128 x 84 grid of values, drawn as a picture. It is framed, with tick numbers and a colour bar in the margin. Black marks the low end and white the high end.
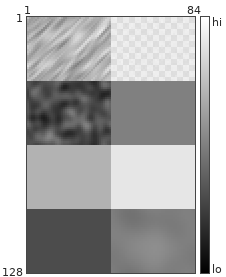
It is made of 4 by 2 panels. Panel 1,1: high, slanting up to the right. Panel 1,2: very high, checkered, faint in contrast. Panel 2,1: low, blotchy. Panel 2,2: middling, flat. Panel 3,1: high, flat. Panel 3,2: very high, flat. Panel 4,1: low, flat. Panel 4,2: middling, smooth, faint in contrast.
